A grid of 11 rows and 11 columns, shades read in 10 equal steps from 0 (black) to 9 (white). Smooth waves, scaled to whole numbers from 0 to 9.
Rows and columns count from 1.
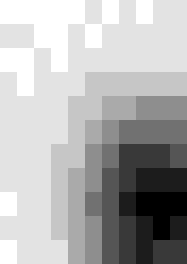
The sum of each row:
95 91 91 83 73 66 56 50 46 49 54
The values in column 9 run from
0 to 9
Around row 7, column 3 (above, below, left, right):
8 8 8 7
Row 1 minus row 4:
1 0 1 1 1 1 2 1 2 1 1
